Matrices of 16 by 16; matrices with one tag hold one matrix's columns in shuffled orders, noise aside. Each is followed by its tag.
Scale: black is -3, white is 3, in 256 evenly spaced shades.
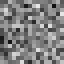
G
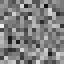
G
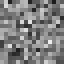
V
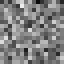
V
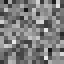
V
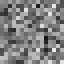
G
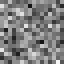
G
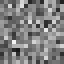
V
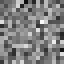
V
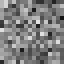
V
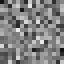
V
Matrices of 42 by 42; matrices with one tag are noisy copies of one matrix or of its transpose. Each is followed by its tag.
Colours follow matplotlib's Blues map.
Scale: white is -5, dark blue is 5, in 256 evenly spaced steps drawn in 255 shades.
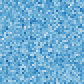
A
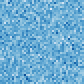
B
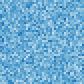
A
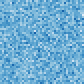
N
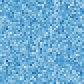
A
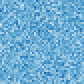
B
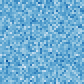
A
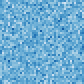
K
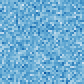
B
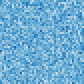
K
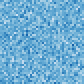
B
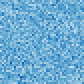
N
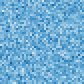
N
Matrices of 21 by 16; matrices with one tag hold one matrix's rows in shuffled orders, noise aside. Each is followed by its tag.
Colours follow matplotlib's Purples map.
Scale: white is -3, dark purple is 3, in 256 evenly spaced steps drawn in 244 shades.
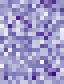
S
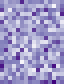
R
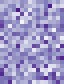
R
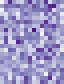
S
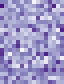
R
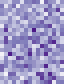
S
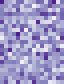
R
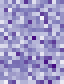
S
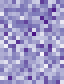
S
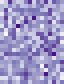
S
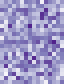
S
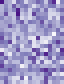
R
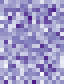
S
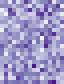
S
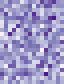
S
